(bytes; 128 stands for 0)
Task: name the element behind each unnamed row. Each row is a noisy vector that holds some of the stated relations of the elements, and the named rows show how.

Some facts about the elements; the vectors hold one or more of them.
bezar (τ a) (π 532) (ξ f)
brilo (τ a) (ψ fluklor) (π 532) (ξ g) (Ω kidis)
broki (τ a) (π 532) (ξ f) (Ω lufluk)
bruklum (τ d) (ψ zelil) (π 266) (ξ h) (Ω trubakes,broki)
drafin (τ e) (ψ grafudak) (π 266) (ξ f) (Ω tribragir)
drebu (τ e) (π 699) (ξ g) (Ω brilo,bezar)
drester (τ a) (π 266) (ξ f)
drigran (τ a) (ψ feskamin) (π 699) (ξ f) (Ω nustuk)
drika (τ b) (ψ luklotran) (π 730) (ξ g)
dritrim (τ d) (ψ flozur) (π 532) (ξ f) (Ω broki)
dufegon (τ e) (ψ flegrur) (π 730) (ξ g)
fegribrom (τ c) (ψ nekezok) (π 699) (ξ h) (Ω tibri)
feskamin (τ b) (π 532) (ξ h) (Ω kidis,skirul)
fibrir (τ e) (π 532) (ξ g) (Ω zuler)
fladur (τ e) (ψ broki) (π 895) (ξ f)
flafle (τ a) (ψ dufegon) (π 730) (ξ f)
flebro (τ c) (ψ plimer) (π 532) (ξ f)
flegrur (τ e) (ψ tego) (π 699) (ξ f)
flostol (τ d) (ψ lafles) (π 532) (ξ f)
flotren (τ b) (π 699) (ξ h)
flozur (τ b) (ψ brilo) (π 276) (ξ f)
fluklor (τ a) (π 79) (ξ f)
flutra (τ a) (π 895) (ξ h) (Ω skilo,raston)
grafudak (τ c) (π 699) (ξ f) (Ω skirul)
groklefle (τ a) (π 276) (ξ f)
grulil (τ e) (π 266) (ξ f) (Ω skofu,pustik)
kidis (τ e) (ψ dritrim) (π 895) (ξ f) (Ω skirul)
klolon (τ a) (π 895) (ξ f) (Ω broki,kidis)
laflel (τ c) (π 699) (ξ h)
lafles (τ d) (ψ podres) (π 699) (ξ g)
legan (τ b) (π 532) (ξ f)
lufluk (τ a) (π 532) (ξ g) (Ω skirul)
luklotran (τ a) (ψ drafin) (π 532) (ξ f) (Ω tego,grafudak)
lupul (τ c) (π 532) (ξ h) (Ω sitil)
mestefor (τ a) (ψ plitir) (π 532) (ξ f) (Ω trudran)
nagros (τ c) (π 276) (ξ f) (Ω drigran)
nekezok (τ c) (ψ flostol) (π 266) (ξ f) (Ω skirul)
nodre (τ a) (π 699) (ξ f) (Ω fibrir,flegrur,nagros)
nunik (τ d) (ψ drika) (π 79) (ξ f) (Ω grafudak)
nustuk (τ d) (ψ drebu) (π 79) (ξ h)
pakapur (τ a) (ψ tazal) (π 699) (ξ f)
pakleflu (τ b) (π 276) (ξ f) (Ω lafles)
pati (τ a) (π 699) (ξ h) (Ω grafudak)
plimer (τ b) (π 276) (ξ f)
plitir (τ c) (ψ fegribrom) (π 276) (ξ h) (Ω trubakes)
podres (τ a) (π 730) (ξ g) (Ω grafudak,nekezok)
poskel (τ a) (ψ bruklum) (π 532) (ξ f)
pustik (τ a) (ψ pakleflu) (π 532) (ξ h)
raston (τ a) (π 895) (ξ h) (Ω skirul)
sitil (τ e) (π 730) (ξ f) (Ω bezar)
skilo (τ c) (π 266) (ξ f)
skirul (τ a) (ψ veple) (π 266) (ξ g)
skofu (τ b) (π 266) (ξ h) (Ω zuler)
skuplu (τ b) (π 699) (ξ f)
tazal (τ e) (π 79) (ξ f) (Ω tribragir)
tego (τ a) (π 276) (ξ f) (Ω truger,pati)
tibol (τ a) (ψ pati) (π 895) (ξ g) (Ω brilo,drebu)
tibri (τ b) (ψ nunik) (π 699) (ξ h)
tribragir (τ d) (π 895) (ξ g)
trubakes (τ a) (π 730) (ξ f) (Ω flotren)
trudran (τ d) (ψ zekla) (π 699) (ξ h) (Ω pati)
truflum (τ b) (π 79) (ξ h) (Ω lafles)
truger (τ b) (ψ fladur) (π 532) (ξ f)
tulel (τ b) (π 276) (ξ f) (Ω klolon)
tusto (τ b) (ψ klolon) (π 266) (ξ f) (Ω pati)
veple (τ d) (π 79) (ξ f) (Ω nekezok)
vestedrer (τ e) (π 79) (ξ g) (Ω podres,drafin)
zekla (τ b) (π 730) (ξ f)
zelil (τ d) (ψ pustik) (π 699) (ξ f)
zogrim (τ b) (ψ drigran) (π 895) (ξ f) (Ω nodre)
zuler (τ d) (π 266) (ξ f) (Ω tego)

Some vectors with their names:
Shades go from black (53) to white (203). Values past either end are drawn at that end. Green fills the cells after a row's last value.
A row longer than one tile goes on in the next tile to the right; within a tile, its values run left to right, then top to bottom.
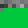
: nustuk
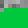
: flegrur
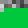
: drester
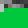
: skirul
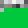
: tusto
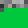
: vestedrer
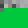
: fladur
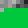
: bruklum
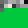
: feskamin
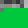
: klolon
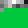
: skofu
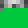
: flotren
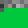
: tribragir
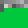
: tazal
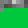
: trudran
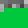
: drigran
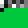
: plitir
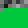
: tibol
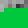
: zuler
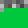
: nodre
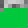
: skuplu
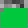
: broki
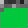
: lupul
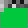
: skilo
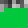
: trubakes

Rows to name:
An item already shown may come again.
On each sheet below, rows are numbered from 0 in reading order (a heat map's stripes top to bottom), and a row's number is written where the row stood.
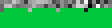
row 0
drebu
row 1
grulil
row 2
kidis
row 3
plitir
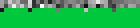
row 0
lafles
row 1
fegribrom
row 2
nustuk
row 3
tibri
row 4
tribragir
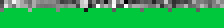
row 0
zekla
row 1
zelil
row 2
klolon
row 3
fegribrom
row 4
nekezok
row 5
fluklor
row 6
flutra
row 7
veple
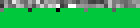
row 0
dufegon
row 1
flostol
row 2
podres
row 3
klolon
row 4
veple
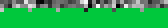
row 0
flafle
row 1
grafudak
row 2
poskel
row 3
plitir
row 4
mestefor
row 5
luklotran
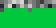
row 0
truflum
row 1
tego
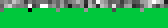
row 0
drebu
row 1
podres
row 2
nunik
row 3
drika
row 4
pati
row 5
skofu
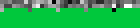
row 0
pakapur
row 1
feskamin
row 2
flebro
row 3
lufluk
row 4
podres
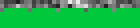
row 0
raston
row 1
pustik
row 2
zogrim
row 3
tego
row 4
brilo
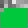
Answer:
sitil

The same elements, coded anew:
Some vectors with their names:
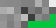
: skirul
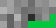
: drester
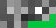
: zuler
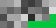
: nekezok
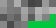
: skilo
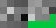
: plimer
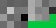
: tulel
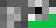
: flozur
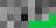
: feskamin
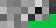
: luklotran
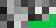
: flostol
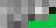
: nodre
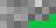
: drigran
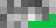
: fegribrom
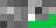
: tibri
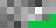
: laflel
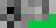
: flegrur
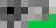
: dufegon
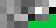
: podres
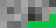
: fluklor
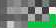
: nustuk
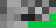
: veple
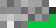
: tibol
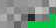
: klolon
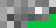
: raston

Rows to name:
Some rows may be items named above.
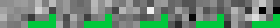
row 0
klolon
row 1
trubakes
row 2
tribragir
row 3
zekla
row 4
drika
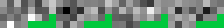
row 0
plitir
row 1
dufegon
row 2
nagros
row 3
mestefor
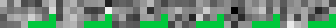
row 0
fegribrom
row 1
dritrim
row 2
zogrim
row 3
flotren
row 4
flegrur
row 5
nunik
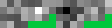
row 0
nagros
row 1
dufegon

